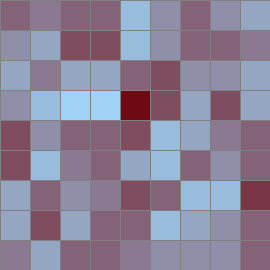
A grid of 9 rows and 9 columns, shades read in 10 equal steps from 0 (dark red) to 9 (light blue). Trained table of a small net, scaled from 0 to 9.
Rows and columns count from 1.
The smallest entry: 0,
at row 4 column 5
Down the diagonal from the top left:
4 7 7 9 3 8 8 6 4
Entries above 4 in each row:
5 5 7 6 4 5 5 5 6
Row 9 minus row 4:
-1 -1 -5 -5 5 3 -1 3 -3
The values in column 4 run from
3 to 9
